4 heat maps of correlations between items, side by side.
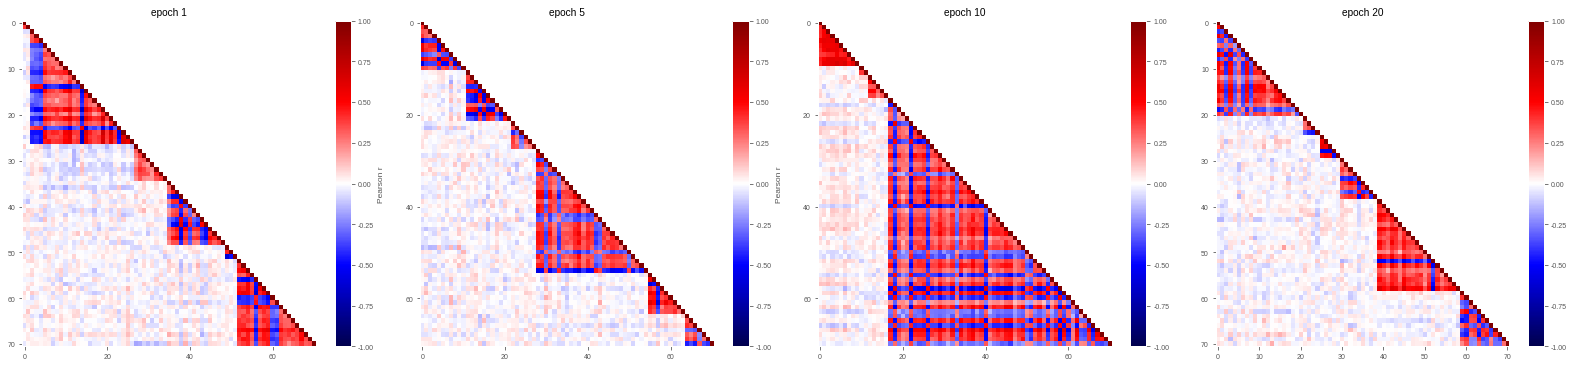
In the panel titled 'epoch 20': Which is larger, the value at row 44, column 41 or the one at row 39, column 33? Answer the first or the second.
the first
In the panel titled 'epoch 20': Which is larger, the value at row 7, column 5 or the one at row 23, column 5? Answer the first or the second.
the first
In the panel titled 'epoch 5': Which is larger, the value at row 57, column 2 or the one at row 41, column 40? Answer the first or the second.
the second
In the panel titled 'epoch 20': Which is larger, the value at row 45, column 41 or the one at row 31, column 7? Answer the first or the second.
the first
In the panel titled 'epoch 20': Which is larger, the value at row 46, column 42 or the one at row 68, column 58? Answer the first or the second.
the first
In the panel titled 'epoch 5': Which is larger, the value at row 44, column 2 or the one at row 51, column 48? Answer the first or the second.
the second
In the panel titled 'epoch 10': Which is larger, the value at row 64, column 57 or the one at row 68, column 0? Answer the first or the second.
the second
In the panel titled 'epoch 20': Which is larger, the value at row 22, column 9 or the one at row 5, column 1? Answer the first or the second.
the second
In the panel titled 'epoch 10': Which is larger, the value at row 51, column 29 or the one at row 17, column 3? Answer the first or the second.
the second
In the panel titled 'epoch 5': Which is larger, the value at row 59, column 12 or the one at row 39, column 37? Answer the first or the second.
the second
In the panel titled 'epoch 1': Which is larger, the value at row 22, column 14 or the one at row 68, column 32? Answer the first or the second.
the second
